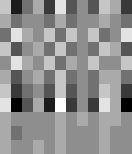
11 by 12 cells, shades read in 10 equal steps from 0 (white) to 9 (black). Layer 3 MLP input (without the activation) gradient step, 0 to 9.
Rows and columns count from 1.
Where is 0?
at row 8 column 6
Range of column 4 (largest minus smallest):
1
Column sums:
31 56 46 39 52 29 51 43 48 31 38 54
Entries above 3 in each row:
7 9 6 7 6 7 8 7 7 9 8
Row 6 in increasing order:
2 3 3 3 3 4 4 5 5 5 5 6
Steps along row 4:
up down down up down up down up down up up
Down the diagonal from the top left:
2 5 3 3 2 2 6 4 4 3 4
